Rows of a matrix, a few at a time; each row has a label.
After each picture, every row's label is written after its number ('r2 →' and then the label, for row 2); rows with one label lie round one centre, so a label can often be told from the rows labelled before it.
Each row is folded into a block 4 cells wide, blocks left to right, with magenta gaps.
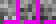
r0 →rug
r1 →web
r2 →web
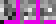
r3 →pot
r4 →rug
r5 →rug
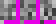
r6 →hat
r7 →hat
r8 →pot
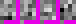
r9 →hat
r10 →hat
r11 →rug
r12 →web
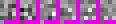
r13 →hat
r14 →web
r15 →hat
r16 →rug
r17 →rug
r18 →rug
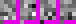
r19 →rug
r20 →hat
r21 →pot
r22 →hat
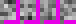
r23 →rug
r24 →hat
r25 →hat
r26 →rug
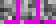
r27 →web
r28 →hat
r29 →pot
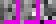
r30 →web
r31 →hat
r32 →pot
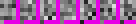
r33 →hat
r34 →web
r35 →pot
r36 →rug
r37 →pot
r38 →web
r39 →pot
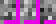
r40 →hat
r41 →hat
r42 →web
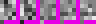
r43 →pot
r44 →pot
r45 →hat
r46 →rug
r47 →rug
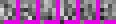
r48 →pot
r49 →web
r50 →hat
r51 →pot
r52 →web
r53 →web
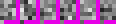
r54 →hat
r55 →pot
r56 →rug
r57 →web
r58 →rug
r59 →web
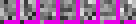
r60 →pot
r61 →pot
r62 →hat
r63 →web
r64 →pot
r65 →rug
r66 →pot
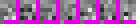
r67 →rug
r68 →web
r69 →web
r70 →hat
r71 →rug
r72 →web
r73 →rug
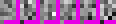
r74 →rug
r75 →pot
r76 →hat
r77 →hat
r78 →hat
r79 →pot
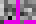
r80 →pot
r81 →rug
